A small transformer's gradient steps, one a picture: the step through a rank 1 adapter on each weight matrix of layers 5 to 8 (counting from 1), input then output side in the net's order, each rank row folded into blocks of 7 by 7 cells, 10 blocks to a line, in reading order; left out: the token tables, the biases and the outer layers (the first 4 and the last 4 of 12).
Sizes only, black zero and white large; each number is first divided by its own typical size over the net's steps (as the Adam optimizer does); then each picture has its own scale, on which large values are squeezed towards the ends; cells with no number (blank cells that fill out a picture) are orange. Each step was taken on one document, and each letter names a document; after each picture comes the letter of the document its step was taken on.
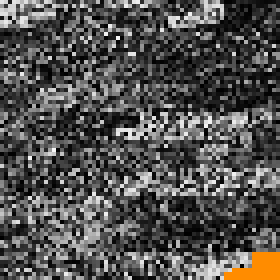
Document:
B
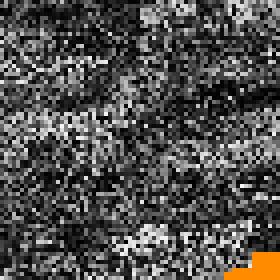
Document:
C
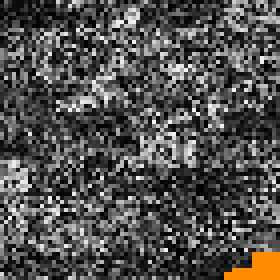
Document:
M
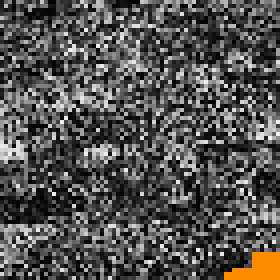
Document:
M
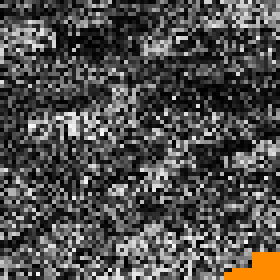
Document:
C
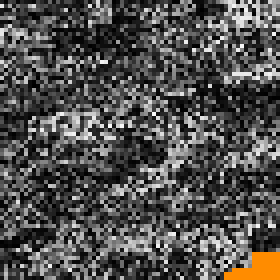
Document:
C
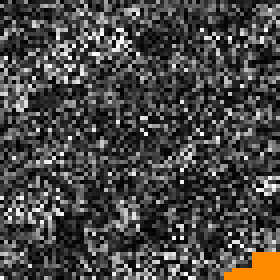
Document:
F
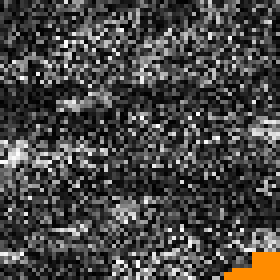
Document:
F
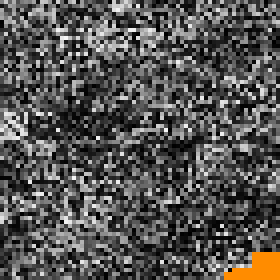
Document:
B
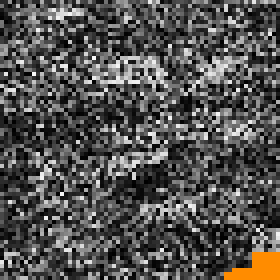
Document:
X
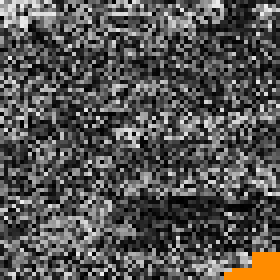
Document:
B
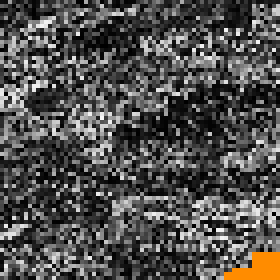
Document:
C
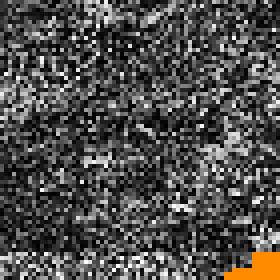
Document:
X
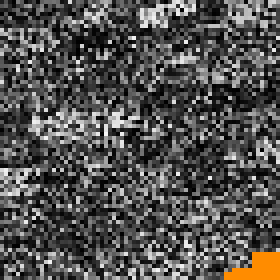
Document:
C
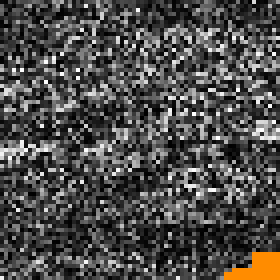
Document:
X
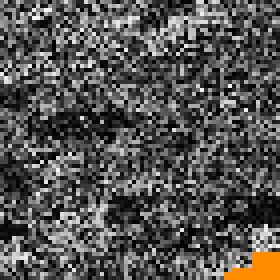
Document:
B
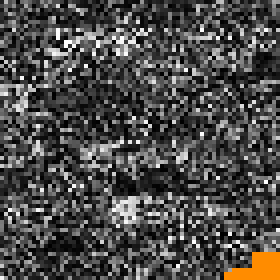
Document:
F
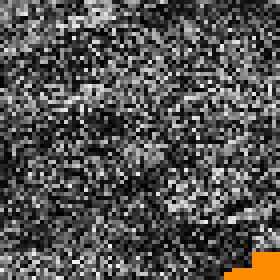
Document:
X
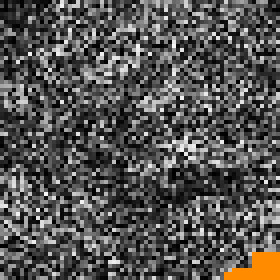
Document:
M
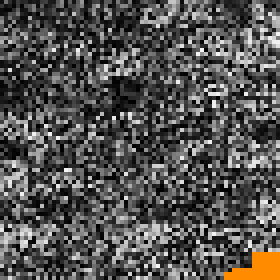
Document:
M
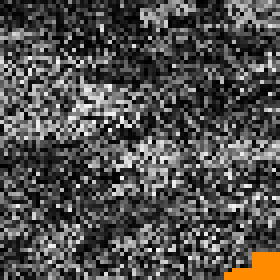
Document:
C
